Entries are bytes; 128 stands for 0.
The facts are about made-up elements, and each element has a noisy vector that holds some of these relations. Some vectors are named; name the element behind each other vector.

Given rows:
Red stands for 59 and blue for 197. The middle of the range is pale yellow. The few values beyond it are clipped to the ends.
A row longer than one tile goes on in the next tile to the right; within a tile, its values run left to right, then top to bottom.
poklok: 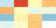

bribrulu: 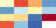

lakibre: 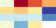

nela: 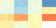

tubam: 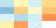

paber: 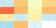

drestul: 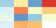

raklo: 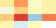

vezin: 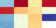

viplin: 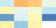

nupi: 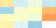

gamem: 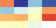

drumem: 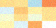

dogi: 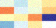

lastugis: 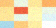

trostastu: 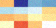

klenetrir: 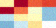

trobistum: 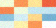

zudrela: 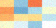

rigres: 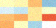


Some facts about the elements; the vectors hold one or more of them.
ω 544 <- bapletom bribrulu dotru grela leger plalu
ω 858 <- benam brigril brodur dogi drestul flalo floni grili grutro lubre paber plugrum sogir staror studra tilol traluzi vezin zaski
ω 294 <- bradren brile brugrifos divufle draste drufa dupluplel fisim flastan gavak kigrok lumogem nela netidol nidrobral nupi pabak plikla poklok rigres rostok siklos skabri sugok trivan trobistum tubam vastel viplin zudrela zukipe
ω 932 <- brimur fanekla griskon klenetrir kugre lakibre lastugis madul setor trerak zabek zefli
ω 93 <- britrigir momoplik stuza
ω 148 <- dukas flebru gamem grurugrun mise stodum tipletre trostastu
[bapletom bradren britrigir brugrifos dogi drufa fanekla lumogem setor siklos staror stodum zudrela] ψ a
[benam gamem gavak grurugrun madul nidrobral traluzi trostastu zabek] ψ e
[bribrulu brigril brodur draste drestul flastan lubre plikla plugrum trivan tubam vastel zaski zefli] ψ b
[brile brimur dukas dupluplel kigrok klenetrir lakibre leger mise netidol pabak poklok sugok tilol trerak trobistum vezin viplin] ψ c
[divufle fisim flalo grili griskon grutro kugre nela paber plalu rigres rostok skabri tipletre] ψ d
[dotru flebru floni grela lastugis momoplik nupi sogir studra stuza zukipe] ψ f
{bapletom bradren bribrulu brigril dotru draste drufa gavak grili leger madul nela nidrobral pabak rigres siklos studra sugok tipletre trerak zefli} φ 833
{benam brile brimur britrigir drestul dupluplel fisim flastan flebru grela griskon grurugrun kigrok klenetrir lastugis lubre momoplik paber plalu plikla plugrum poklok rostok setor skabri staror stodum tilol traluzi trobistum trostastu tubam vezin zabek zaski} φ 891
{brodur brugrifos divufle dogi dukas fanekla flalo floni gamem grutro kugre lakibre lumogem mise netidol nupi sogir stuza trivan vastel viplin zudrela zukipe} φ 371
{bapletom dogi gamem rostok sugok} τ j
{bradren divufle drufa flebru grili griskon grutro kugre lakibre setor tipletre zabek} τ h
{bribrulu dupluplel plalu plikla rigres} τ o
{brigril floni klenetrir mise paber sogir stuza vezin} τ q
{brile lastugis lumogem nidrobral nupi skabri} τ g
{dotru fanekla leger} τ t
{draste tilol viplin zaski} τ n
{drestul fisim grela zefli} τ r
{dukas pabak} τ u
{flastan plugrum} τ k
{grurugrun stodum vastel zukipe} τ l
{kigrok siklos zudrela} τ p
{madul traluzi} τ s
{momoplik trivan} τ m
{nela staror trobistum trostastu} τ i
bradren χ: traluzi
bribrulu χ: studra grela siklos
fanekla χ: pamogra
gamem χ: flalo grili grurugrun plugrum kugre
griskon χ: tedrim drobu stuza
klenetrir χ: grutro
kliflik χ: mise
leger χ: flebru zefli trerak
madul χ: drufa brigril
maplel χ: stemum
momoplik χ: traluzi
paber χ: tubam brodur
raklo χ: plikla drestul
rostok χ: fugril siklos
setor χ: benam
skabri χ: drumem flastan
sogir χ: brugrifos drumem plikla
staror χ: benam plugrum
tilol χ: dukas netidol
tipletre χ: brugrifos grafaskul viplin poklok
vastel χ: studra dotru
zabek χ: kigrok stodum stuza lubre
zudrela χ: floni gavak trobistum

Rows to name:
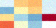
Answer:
draste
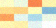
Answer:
griskon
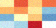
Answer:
trerak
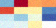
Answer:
tilol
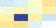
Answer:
grutro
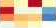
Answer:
setor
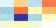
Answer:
brodur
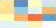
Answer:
brugrifos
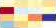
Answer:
staror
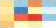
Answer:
drufa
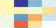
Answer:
benam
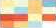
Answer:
tipletre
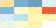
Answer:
stuza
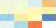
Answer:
dukas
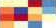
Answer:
bradren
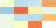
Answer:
zefli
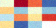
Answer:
leger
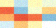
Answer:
britrigir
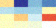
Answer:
grela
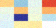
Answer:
floni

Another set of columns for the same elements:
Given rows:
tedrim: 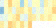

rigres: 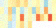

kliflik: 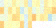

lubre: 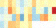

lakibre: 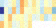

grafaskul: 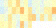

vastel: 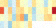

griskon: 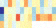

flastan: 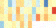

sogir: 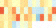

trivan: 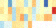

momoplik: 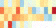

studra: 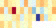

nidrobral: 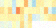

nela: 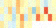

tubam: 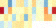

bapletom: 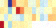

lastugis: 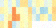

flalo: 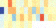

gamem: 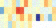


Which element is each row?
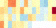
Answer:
stodum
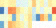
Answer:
plugrum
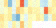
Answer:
trobistum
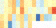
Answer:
mise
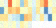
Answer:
traluzi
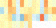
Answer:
vezin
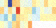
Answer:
bribrulu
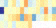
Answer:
madul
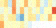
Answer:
dogi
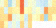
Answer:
viplin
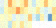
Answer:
trostastu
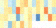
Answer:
gavak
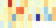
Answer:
grurugrun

